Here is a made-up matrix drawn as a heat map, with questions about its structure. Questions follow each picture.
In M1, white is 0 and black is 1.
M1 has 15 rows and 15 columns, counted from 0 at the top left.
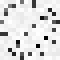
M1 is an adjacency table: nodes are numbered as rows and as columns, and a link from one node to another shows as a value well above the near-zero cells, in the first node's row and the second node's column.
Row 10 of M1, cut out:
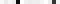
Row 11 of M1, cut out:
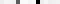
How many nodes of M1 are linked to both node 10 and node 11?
1
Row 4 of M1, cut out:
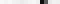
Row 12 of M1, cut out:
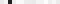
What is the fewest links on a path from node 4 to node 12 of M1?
6
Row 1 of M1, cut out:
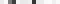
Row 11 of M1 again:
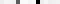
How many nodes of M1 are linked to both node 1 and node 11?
0
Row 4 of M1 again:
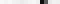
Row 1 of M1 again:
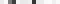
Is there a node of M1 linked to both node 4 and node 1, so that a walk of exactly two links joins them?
no
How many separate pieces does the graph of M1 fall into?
1
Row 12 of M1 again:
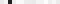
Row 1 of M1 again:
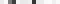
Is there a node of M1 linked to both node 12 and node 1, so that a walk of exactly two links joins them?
yes
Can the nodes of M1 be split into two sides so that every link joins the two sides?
yes
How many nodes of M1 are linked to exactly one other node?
5
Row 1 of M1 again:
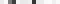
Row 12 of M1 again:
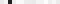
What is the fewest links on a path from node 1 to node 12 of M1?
2
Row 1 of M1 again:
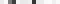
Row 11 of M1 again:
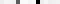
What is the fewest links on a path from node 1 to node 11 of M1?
5
